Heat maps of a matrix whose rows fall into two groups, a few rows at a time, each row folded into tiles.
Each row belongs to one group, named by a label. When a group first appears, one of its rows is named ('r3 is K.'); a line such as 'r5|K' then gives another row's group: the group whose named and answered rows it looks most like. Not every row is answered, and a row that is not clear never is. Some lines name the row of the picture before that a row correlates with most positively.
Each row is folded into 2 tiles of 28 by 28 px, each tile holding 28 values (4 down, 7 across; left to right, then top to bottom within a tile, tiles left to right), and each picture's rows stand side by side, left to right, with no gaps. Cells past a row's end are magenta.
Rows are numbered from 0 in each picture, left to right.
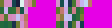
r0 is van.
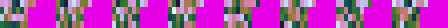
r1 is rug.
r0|van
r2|rug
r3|rug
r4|van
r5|van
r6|van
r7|van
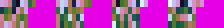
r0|van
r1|van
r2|rug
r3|van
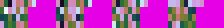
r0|rug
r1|rug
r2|rug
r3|van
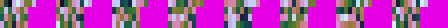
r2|van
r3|van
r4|van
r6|van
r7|rug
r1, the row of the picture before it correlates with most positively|2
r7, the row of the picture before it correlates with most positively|2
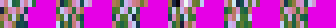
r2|rug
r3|rug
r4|van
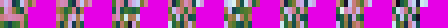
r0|van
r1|van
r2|van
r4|van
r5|rug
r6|rug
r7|rug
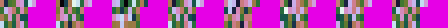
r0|rug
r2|van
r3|rug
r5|rug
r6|rug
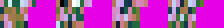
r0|van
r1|rug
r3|van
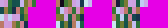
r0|van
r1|rug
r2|rug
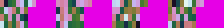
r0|rug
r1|van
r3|rug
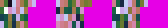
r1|van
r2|rug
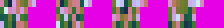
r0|rug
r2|van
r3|van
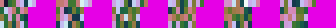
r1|van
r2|van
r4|van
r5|van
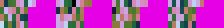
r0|rug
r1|van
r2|van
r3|van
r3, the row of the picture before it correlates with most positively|5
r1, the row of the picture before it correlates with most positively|3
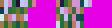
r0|van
